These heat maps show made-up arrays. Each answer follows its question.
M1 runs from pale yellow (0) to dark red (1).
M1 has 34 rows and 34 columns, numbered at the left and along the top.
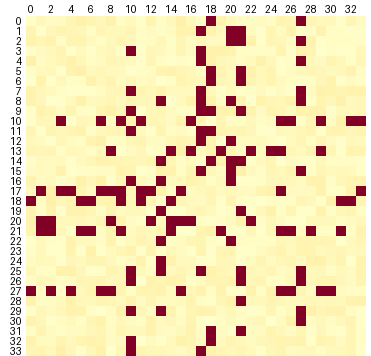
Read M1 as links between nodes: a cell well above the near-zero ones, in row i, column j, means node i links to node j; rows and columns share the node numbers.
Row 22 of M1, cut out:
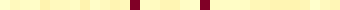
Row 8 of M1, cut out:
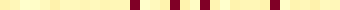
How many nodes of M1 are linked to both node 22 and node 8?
2
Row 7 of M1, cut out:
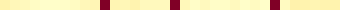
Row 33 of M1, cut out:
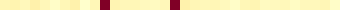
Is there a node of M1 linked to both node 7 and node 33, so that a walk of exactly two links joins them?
yes
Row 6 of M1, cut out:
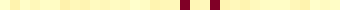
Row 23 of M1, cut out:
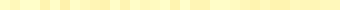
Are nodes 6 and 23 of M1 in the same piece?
no
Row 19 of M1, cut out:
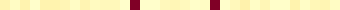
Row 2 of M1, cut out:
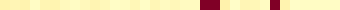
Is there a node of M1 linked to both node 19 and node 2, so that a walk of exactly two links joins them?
yes
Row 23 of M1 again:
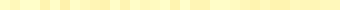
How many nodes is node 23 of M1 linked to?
0
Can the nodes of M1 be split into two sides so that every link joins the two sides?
yes
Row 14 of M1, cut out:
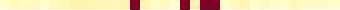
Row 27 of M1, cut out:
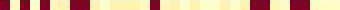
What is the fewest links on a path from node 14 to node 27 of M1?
3
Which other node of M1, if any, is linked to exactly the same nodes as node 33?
node 3
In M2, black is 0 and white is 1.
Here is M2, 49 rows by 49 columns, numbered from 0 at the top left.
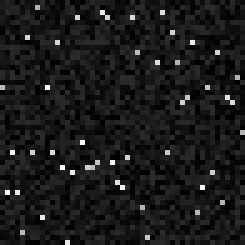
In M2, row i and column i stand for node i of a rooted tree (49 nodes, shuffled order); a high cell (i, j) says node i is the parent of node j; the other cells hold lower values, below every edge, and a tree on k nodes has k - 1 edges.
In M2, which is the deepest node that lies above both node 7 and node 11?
8
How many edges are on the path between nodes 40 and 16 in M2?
10
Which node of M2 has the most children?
30
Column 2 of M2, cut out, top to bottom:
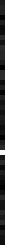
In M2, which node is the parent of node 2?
30
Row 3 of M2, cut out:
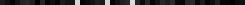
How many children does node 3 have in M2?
3
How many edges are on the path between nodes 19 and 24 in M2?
2
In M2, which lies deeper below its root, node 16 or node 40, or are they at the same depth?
the same depth
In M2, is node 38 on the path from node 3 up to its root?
yes
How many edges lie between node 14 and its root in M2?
3
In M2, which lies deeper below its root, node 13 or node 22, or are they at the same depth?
node 13
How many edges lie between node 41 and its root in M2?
3
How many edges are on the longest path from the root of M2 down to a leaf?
8
